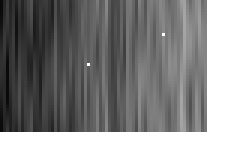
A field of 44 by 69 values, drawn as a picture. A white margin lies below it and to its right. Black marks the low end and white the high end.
Calmest part: middle right. Grain: streaks running down. Histogram: bell-shaped. Slope: up to the right. Lone odd cells: 2, each higher than its neighbours.
